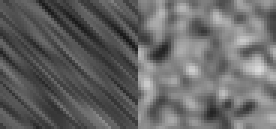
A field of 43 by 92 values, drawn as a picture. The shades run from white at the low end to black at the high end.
It is made of 1 by 2 panels. Panel 1,1: high, slanting down to the right. Panel 1,2: middling, blotchy, strong in contrast.
